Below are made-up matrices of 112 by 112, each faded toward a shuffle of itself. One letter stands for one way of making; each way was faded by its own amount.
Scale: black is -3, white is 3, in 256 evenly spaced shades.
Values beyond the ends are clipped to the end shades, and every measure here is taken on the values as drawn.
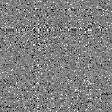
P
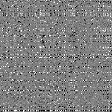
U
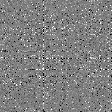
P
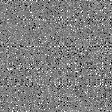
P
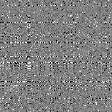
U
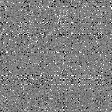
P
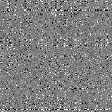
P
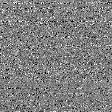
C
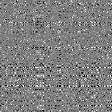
U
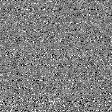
C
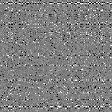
U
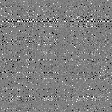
U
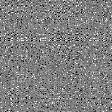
P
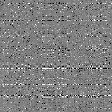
U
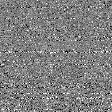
C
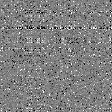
P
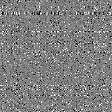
P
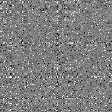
P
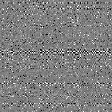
U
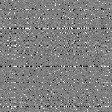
U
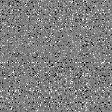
P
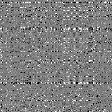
U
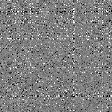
P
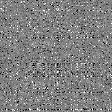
P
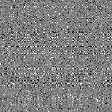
U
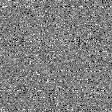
C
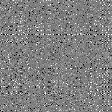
P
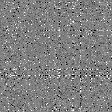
P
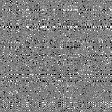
U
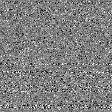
C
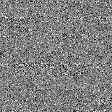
C
